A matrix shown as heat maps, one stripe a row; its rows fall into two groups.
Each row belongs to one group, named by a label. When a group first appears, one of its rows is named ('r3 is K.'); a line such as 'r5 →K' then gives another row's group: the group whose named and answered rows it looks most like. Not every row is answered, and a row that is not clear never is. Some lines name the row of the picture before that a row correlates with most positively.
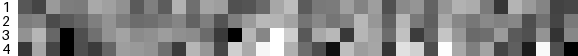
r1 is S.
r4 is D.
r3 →D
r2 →D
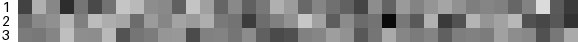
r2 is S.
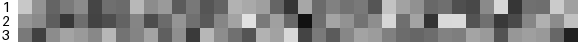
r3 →S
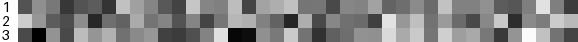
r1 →D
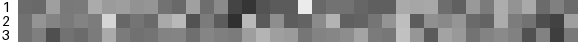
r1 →S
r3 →D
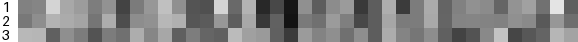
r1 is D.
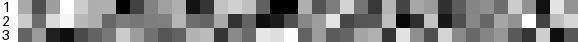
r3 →D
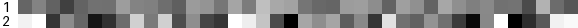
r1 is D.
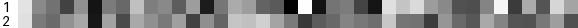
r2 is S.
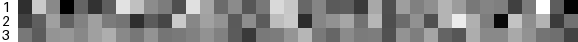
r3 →S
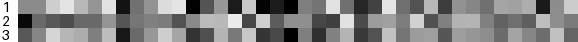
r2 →D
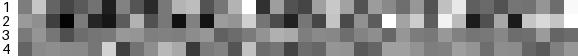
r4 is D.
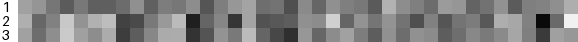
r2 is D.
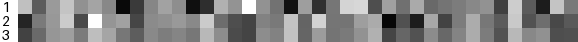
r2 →S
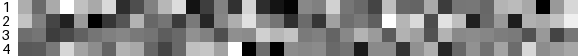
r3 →D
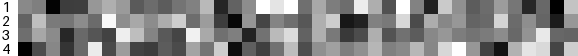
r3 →D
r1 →D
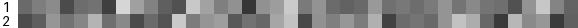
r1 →D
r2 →S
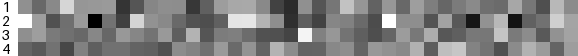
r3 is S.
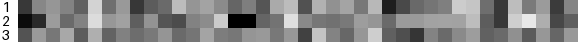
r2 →S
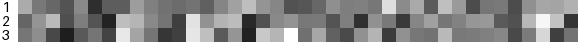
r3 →D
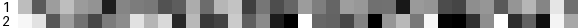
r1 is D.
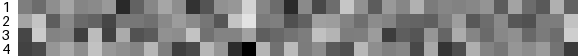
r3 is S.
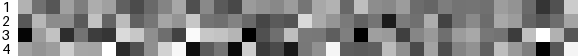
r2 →S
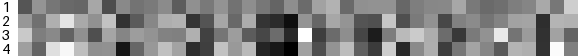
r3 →S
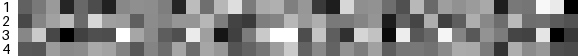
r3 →D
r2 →S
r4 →S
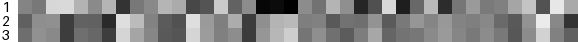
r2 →D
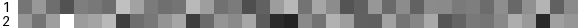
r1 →D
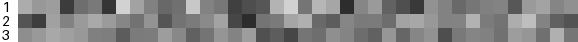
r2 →S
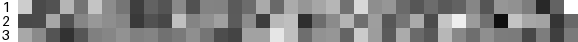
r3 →D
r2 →S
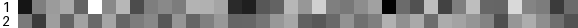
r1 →S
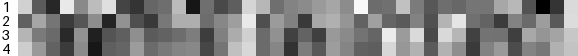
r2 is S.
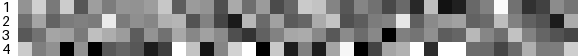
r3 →S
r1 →S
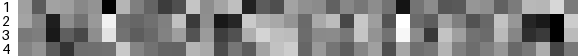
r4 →D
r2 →D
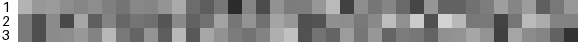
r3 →S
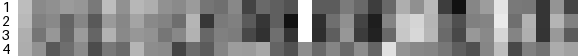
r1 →S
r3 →S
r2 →S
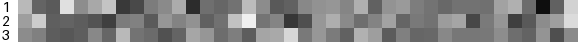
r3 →D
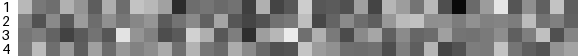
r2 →S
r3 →D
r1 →S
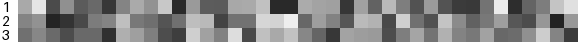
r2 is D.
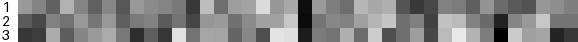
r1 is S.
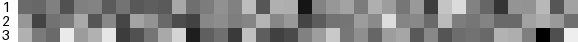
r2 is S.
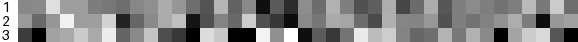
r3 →S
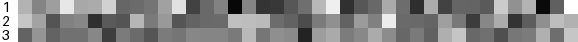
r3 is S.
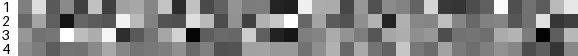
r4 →D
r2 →D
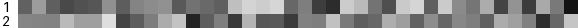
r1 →D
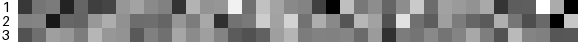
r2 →D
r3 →S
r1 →D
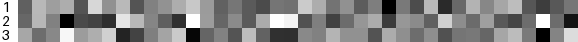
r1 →S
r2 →D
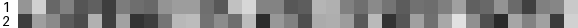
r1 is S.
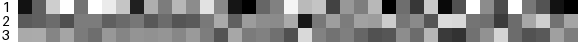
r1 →S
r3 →S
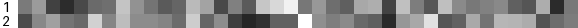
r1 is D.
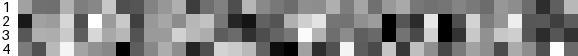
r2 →S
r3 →S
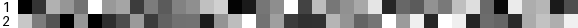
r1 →S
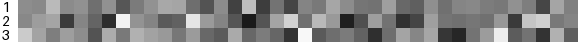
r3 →S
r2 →D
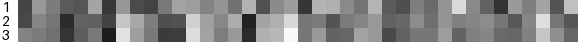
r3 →D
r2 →D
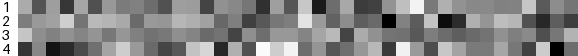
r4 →D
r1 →S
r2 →S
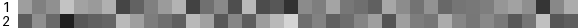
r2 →D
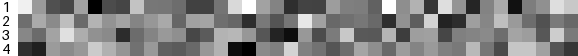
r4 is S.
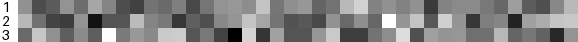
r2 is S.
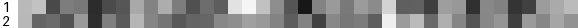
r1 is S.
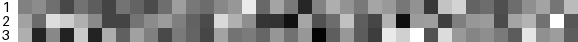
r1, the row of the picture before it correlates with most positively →1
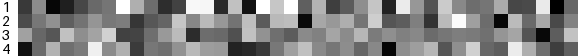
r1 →D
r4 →S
